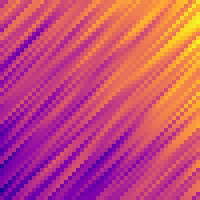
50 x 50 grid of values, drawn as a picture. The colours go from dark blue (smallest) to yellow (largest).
Slope: up to the top right. Ninth with the highest average: top right. Ninth with the lowest average: bottom left. Lone odd cells: none. Grain: diagonal, up to the right. Odd rows or columns: none.
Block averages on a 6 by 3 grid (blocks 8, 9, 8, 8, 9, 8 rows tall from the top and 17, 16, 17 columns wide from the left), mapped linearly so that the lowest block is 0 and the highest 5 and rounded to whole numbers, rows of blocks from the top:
3 4 5 | 2 3 5 | 1 3 4 | 1 2 4 | 0 1 2 | 0 0 2
